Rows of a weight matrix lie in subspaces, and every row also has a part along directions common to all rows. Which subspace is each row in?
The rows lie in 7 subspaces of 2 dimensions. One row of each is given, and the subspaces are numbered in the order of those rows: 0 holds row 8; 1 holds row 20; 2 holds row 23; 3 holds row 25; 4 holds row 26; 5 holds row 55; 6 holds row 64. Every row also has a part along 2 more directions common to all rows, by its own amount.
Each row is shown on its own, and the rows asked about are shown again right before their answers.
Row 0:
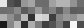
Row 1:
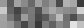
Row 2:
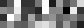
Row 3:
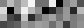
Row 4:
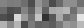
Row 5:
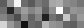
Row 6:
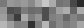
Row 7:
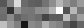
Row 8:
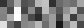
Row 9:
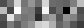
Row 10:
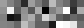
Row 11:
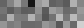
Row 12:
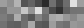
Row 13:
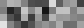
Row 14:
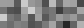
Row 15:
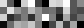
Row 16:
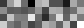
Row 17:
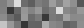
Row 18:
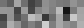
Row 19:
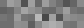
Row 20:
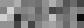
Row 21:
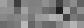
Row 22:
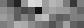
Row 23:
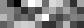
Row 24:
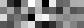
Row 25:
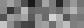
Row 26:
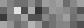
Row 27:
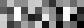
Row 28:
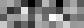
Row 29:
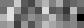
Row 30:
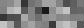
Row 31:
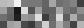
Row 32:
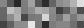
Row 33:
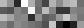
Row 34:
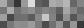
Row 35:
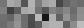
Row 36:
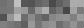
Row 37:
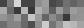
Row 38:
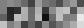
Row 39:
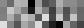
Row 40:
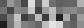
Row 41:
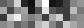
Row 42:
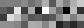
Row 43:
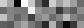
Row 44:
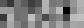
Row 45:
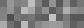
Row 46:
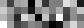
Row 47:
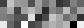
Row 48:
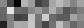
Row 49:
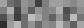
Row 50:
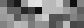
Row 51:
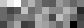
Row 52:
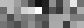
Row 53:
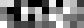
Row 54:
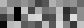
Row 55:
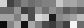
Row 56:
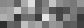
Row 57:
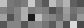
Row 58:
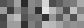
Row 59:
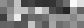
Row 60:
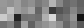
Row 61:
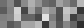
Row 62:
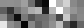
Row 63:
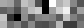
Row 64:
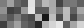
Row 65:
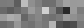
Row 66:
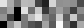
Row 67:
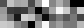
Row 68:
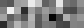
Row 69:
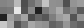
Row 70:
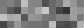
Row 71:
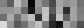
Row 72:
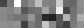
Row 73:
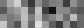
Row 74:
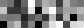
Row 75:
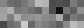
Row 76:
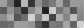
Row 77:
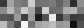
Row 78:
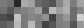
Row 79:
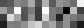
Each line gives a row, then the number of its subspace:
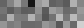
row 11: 5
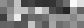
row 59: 2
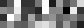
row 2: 1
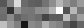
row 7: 3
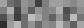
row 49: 0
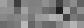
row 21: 3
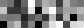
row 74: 6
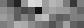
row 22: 2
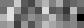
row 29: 1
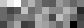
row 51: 0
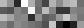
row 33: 4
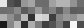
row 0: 5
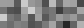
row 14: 4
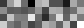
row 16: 5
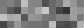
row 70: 4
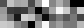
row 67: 2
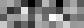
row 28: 3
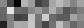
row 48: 0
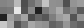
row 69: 4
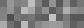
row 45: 5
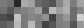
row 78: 1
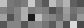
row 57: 5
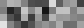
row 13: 3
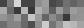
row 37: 4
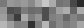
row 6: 2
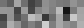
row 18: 0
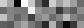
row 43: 4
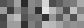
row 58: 6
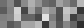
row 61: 0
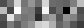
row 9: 1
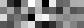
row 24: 2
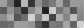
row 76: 5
